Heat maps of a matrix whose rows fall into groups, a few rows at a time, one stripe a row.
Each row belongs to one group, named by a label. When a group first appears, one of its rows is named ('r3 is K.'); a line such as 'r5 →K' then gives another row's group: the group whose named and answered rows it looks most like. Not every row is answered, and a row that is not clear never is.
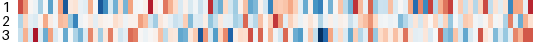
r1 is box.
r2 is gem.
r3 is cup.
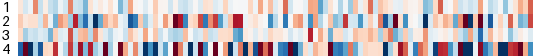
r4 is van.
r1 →cup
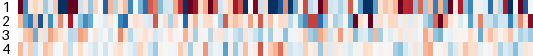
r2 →cup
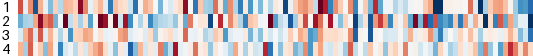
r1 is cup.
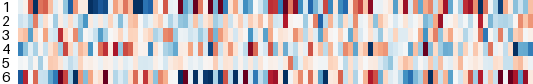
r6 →gem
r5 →van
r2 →cup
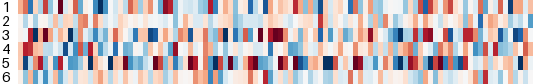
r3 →gem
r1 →box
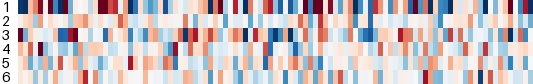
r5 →box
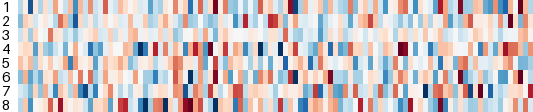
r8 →van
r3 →cup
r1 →van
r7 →cup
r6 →van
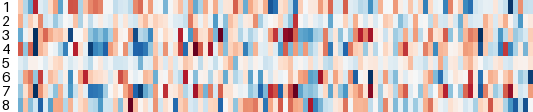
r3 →gem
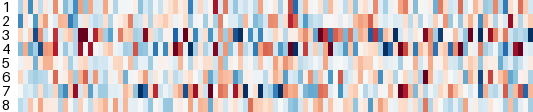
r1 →van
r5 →gem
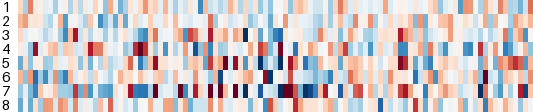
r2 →box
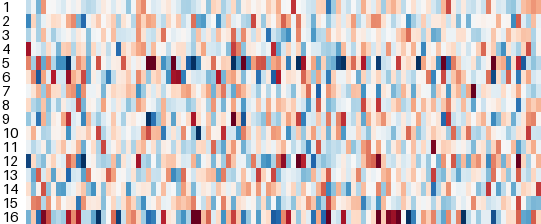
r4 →box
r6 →box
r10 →van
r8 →cup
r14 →cup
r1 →cup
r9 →van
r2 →gem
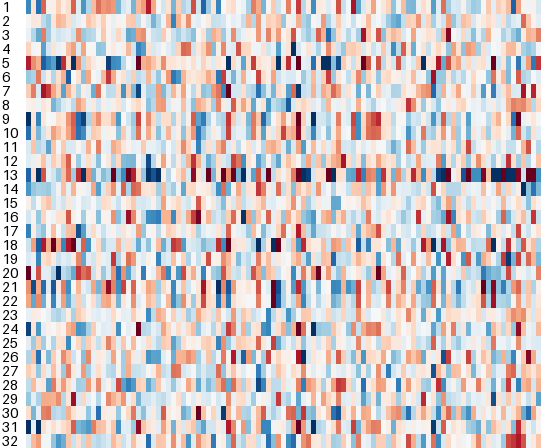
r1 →gem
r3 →cup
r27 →box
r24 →gem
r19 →van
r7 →box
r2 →van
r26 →van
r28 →van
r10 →gem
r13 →van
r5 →box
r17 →gem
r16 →van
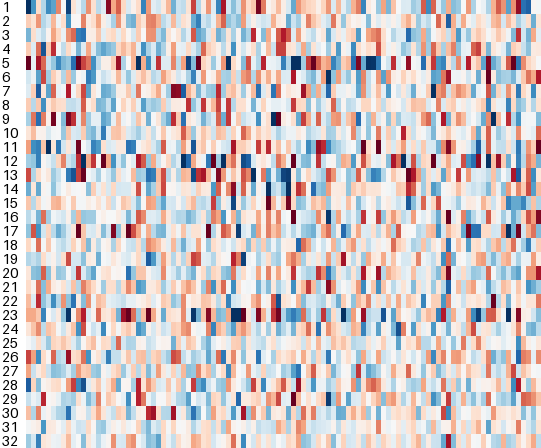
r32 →van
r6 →cup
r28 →gem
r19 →van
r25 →van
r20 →cup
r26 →box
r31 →gem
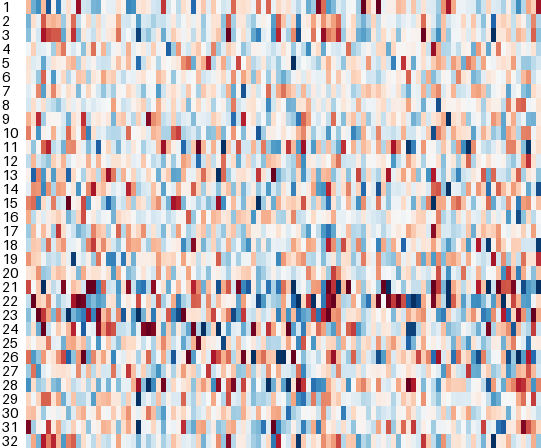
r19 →box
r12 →van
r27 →van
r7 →gem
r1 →cup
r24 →gem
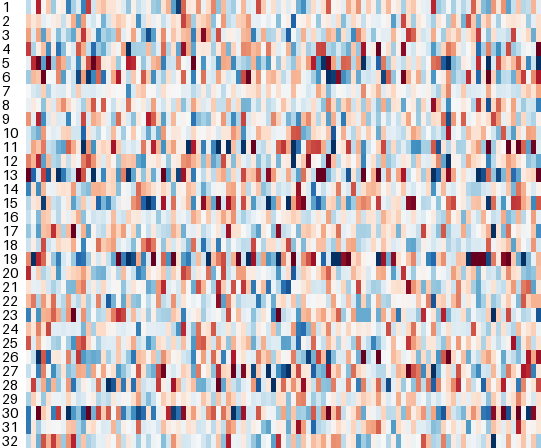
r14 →gem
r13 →cup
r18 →gem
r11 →gem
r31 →gem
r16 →van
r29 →gem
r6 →cup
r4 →cup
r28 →box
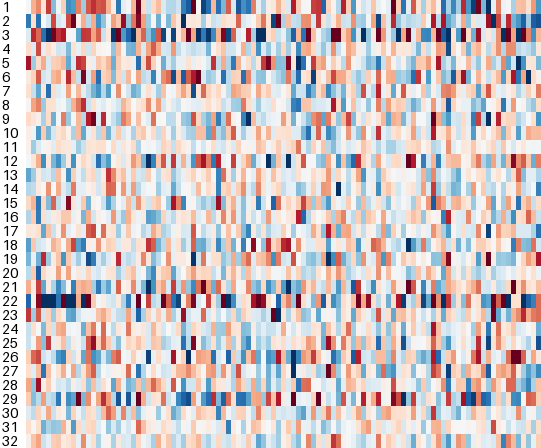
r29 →cup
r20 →van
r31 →box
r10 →cup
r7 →cup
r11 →van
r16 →van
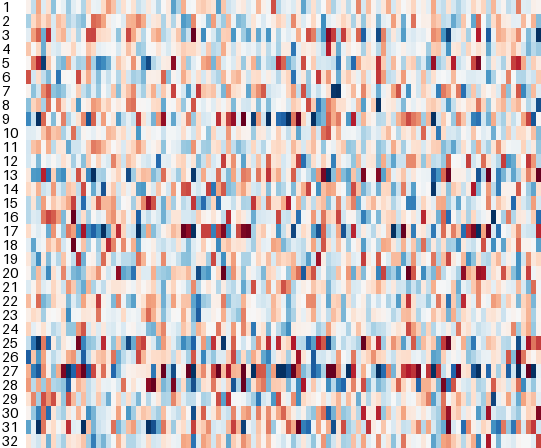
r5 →gem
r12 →van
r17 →cup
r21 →gem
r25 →cup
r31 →van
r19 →cup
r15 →gem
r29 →box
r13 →cup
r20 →van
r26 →gem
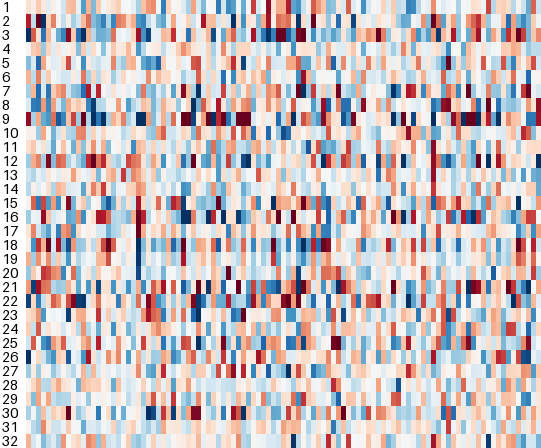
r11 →cup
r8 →cup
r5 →van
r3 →gem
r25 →van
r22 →gem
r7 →van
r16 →cup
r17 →box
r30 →van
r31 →van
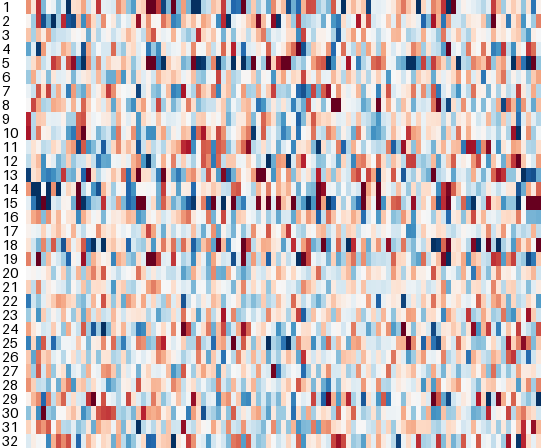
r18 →cup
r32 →van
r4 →van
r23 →van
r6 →box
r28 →box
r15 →cup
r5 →gem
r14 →cup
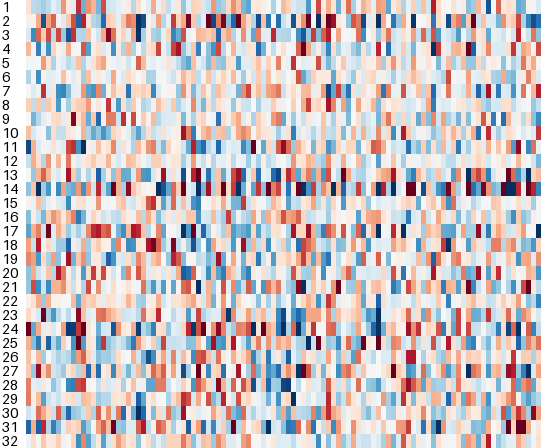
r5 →cup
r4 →box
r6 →van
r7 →cup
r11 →gem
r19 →box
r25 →cup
